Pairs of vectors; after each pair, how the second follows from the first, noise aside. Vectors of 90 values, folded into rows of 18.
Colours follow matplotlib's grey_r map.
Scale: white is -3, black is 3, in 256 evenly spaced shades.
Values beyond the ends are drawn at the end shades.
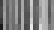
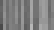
shrunk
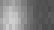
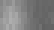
shrunk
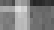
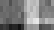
reversed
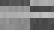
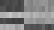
reversed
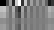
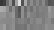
shrunk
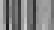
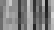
reversed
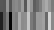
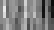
reversed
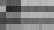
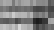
reversed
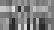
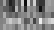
reversed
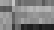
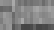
shrunk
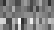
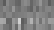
shrunk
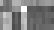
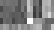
reversed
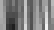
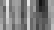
reversed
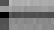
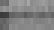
shrunk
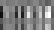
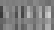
shrunk
